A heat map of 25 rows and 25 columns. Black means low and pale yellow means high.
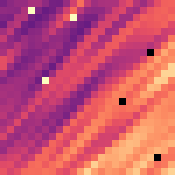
Ninth with the lowest average: top left. Slope: up to the bottom right. Odd rows or columns: none. Mirror symmetry: none. Lone odd cells: 6, 3 higher and 3 lower than their neighbours. Grain: diagonal, up to the right. Ninth with the highest average: bottom right.
